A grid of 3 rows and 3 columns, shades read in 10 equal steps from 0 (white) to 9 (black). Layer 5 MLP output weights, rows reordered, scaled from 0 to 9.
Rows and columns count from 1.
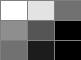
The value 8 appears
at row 3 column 2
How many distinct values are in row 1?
3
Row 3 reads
5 8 9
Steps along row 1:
up up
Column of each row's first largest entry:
3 3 3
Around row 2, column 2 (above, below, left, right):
1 8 4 9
